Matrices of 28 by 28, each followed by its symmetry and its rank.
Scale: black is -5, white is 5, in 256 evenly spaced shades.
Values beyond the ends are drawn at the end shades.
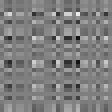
neither, rank one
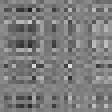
neither, rank two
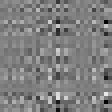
neither, rank two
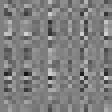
neither, rank two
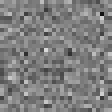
neither, rank five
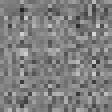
neither, rank five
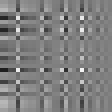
neither, rank one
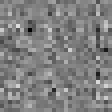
neither, rank five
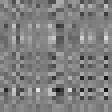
neither, rank two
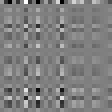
neither, rank one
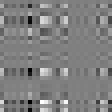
neither, rank one
